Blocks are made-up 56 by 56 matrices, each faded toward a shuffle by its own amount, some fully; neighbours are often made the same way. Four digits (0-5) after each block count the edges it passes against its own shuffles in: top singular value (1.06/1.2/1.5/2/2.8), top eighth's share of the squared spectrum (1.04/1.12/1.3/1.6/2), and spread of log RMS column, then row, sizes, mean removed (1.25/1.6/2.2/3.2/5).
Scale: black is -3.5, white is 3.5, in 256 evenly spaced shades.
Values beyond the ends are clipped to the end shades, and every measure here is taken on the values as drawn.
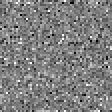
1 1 0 2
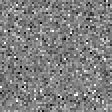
0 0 0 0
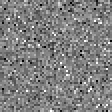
0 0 0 0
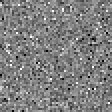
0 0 0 0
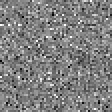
2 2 0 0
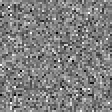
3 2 1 0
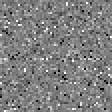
2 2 0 1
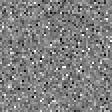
3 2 0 0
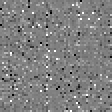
3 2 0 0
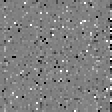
3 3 1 0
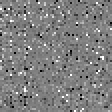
3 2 1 0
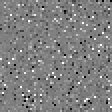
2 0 0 0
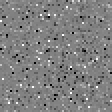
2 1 0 0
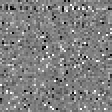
3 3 1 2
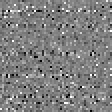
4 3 1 2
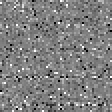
3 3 0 1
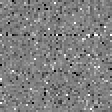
3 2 0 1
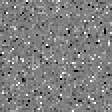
0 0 0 0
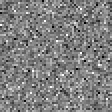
1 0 0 0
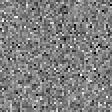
2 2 0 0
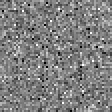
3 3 1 1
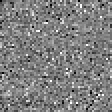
0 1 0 0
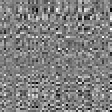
4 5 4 3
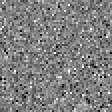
1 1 0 0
